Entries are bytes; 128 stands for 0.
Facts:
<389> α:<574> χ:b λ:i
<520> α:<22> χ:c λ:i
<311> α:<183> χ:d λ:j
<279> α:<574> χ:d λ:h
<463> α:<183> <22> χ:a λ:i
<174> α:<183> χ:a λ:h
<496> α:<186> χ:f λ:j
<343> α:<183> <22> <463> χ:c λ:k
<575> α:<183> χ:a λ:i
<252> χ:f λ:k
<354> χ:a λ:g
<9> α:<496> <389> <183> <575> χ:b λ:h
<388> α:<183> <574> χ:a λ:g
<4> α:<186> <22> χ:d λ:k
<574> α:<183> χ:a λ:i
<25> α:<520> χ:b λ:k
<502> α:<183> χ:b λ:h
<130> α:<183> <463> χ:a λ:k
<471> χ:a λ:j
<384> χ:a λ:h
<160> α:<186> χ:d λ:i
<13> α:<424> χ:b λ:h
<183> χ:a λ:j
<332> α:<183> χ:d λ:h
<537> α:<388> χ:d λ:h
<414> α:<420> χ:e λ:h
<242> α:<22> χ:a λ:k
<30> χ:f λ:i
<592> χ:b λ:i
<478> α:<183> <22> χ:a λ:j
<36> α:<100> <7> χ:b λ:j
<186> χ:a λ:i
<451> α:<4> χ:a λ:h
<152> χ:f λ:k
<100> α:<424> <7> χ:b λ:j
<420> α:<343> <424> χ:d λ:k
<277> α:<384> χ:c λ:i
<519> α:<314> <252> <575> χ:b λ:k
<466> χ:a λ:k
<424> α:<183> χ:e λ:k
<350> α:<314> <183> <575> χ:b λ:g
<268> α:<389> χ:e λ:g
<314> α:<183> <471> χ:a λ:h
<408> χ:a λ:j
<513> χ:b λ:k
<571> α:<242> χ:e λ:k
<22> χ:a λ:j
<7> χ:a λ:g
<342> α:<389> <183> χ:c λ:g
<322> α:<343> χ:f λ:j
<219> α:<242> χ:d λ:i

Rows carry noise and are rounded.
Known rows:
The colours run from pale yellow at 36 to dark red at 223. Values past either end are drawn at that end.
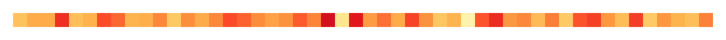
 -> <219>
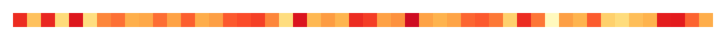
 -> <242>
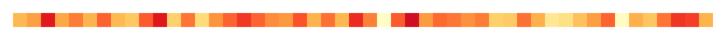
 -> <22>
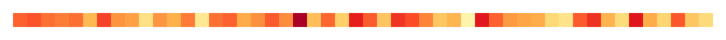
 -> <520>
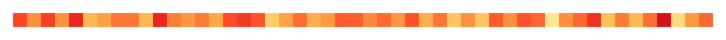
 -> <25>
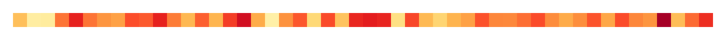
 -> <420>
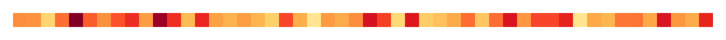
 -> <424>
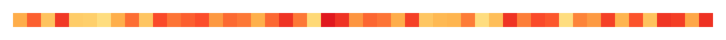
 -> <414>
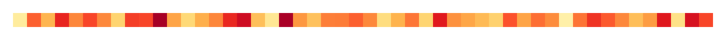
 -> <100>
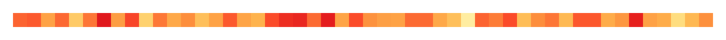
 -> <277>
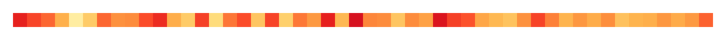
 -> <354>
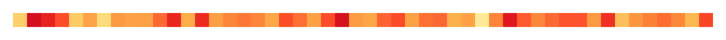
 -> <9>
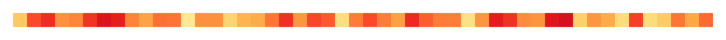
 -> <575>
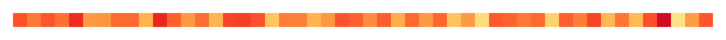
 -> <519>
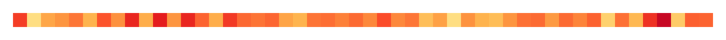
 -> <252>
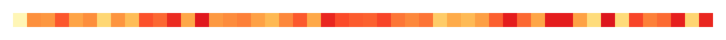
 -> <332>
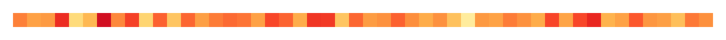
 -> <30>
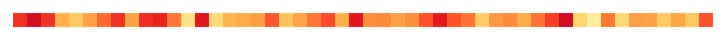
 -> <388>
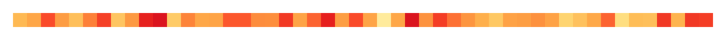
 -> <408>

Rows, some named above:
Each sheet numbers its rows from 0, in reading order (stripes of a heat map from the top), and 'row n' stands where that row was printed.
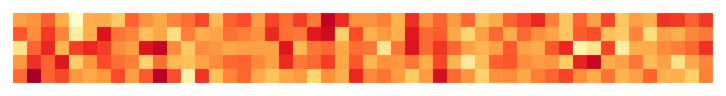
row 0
<384>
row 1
<186>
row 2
<183>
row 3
<592>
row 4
<350>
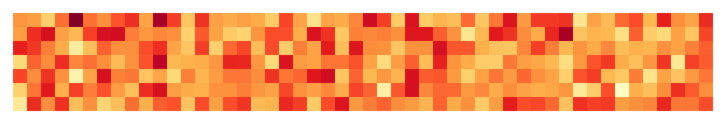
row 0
<424>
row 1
<574>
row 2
<354>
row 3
<36>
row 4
<186>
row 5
<478>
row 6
<13>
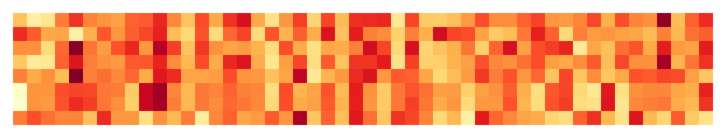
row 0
<420>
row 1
<7>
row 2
<424>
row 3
<420>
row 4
<343>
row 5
<311>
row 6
<311>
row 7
<520>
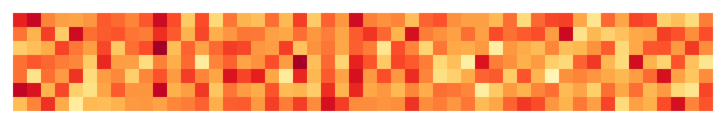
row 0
<342>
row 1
<130>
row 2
<322>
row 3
<520>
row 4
<4>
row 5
<268>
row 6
<451>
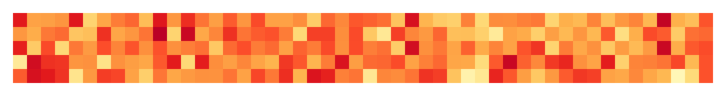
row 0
<571>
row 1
<496>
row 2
<466>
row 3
<502>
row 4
<389>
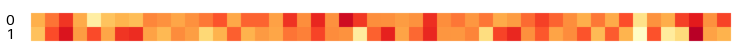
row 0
<451>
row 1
<463>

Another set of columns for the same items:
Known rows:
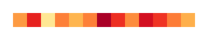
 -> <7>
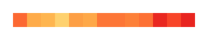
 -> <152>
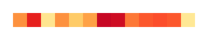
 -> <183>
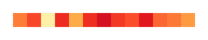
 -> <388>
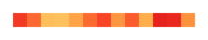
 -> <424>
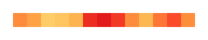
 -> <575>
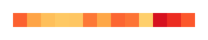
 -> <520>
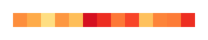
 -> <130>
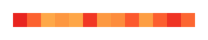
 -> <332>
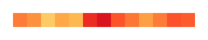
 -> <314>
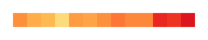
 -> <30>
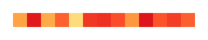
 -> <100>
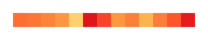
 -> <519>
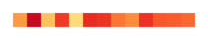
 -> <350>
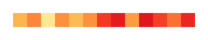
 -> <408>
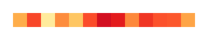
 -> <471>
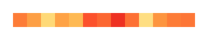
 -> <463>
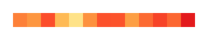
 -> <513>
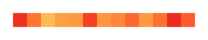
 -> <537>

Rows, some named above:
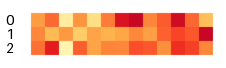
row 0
<22>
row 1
<277>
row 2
<322>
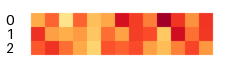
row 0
<354>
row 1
<4>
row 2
<389>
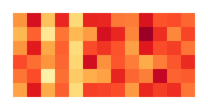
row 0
<350>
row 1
<354>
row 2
<100>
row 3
<9>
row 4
<496>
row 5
<100>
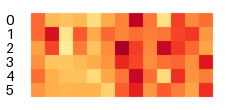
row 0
<186>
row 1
<311>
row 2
<7>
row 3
<466>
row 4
<186>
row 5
<384>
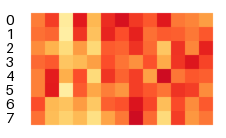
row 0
<388>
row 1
<478>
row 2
<451>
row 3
<414>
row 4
<36>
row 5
<322>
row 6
<242>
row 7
<186>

